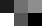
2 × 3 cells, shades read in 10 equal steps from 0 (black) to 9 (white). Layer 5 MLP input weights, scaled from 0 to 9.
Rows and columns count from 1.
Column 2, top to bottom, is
4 3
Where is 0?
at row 2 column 3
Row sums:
10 12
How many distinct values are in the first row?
3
